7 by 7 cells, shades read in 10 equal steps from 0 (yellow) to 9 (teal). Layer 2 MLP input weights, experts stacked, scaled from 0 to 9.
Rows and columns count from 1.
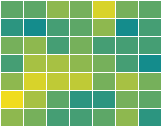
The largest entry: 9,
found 3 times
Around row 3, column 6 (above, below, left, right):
9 7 7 7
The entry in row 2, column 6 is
9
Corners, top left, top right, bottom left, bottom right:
6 6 4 8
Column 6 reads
5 9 7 7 3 5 4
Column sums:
34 31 36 37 36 40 48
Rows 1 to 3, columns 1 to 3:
6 6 4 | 8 9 7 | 5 4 7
